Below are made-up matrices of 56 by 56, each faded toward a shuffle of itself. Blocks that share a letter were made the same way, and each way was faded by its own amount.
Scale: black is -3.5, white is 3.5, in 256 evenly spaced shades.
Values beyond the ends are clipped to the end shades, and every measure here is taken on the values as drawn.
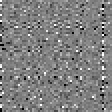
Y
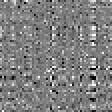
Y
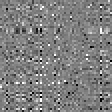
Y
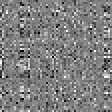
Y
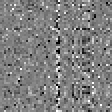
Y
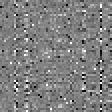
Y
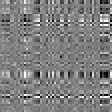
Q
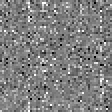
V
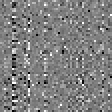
Y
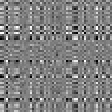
Q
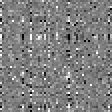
Y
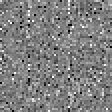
V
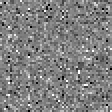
V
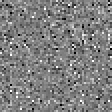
V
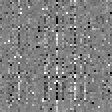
Y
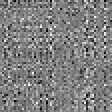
Y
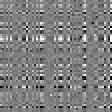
Q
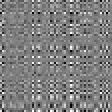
Q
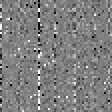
Y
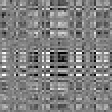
Q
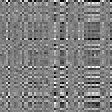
Q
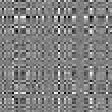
Q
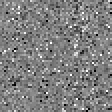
V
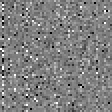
V
